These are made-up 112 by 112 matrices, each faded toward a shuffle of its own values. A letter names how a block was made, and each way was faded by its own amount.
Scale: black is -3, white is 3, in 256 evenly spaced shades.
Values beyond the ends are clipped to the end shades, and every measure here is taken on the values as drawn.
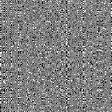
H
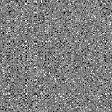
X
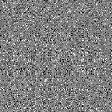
X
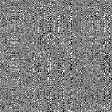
H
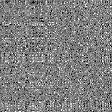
X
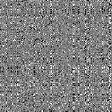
H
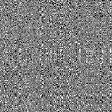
H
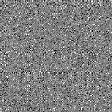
X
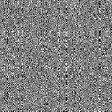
H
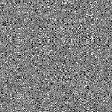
X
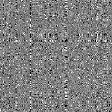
H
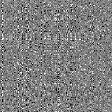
H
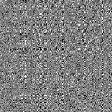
H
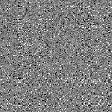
X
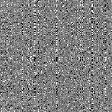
H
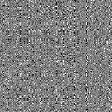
H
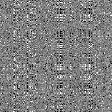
H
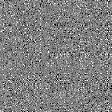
X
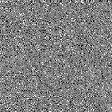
X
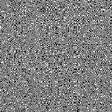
X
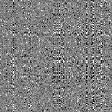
H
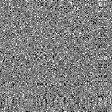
X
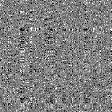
X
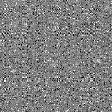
X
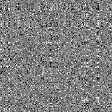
X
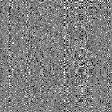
H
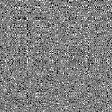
X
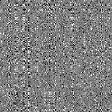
H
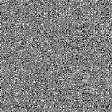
X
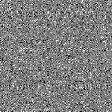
X
